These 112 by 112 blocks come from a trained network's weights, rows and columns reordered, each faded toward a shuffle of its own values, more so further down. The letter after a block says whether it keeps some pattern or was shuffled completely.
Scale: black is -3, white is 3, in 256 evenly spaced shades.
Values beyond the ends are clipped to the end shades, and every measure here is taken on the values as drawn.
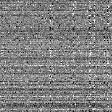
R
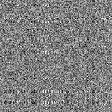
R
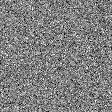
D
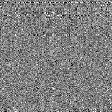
R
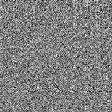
R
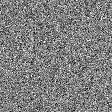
D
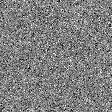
D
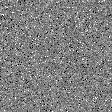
D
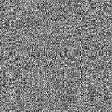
R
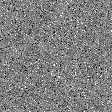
D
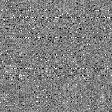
R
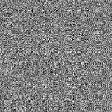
R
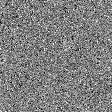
D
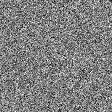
D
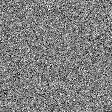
D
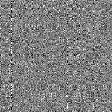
R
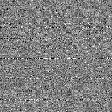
R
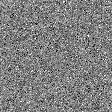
D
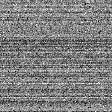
R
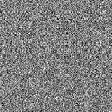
R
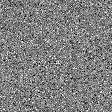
D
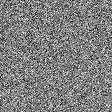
D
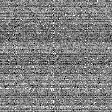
R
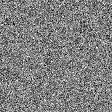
D
